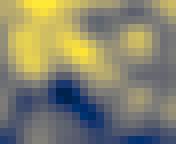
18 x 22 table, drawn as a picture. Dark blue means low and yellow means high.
No lone cell stands out from its neighbours. The ninth with the lowest average is the bottom middle. Values rise toward the top. The top left is the ninth with the highest average.
